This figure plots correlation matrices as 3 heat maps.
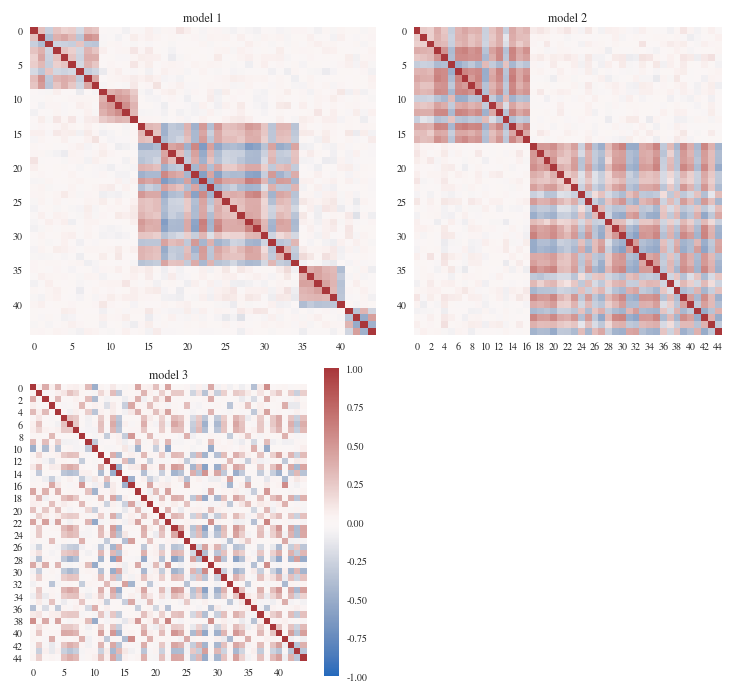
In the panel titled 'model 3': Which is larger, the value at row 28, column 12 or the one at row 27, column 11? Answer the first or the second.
the second
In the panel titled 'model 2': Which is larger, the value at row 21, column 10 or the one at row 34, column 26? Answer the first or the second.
the first
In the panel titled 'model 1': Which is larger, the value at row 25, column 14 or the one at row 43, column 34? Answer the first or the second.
the first
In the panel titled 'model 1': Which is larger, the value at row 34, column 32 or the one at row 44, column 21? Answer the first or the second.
the second
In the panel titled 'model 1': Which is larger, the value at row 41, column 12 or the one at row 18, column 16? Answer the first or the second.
the first
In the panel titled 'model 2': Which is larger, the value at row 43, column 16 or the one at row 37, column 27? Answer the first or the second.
the first
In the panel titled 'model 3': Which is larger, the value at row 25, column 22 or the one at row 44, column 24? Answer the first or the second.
the second
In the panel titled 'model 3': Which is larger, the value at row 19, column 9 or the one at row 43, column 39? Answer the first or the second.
the first
